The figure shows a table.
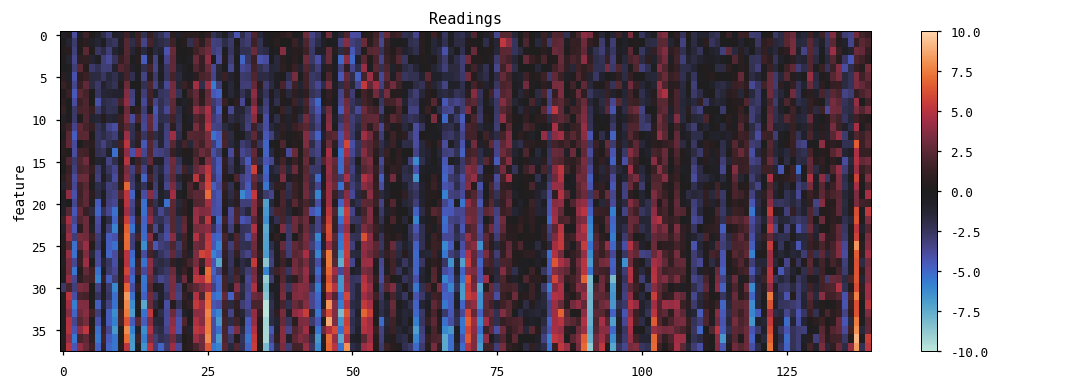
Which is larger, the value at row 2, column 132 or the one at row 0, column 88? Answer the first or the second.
the second
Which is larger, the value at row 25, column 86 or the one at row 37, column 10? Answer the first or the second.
the first
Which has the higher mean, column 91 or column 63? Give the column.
63
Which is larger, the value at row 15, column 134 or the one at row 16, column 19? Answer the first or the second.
the second
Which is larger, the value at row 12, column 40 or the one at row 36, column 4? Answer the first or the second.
the second
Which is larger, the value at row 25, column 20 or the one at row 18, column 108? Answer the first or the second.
the second
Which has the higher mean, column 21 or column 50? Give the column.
21
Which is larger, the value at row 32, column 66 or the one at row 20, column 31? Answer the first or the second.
the second
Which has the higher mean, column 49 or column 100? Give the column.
49
